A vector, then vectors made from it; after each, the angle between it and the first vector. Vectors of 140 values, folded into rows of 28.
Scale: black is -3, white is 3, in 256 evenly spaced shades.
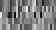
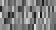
partly aligned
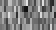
partly opposed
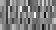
partly opposed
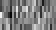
nearly parallel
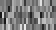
orthogonal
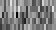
partly opposed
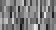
partly aligned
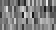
orthogonal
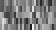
partly aligned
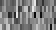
nearly parallel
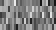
orthogonal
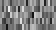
orthogonal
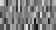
partly opposed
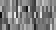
nearly opposite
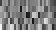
orthogonal
